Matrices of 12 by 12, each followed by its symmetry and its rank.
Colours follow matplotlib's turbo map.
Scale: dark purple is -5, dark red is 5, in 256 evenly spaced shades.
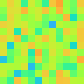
neither, full rank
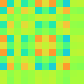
symmetric, rank one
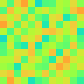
symmetric, full rank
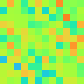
antisymmetric, full rank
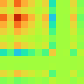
symmetric, rank one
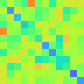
symmetric, full rank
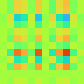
neither, rank one
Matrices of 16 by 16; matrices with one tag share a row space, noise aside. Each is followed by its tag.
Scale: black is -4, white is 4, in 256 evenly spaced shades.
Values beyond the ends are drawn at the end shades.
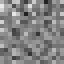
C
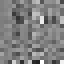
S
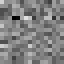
C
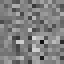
S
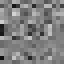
C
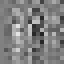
S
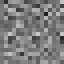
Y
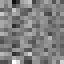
C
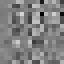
S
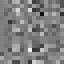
S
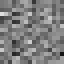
C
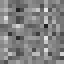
Y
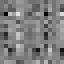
Y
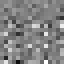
Y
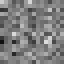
C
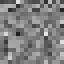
Y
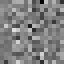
S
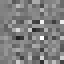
S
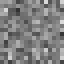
Y
